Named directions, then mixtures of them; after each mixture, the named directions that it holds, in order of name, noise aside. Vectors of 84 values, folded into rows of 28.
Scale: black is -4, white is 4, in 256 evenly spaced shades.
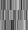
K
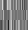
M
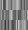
K, M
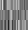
K, M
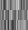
K, M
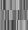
K, M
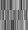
K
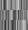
K, M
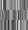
K, M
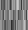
K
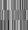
M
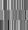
M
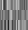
K, M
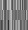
M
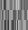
K, M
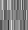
K, M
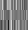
M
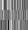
M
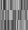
K, M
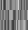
K, M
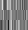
M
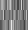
K, M
